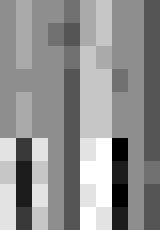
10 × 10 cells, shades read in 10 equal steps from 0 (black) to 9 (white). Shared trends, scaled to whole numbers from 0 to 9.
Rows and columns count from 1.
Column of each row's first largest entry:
7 7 6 6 6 6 7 6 7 6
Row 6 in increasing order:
3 3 5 5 5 5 5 6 7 7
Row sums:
51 49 51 49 51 51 51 51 50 51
